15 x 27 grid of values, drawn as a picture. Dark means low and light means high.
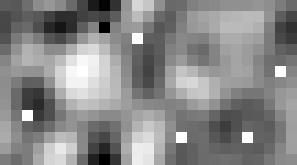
Grain: blotchy. Lone odd cells: 6, 5 higher and 1 lower than their neighbours. Slope: none. Ninth with the highest average: middle left.
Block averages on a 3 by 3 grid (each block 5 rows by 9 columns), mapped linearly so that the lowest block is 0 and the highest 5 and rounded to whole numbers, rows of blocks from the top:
0 2 3 / 5 4 3 / 3 3 0
